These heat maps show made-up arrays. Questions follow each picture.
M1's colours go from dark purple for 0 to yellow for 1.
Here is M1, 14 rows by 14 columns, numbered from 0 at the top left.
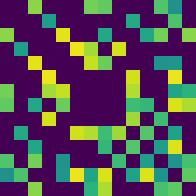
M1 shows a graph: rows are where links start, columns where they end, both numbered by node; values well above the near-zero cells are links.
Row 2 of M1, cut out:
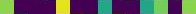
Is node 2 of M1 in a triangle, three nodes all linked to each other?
yes
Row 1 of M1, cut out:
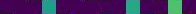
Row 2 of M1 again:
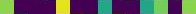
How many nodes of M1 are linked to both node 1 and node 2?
0
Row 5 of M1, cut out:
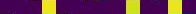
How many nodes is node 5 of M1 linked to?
3
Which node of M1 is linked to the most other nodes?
node 12
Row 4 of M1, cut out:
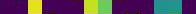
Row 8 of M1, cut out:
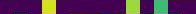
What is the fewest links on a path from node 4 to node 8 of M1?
2
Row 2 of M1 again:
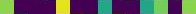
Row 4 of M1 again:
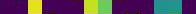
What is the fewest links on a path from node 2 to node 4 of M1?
1
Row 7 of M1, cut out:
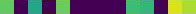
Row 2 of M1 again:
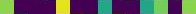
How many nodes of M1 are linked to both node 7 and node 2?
4
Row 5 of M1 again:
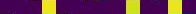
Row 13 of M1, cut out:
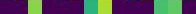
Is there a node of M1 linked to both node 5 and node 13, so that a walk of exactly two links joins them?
yes
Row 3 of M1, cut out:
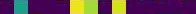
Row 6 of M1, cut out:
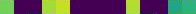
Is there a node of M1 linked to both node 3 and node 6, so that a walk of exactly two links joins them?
no
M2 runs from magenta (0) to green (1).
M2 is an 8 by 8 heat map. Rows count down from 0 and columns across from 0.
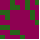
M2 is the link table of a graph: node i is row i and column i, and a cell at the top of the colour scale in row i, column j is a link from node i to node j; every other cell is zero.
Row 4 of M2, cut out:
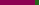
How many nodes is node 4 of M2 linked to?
1
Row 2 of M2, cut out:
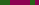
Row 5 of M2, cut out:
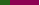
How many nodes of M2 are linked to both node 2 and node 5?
2
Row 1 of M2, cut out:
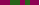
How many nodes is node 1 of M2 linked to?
3
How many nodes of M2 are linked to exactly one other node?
1
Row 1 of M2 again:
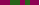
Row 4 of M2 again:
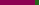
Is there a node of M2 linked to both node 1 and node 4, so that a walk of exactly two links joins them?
no
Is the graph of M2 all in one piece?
yes
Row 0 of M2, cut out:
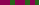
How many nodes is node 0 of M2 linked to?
3
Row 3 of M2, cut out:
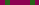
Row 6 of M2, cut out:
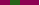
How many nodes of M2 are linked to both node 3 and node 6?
0
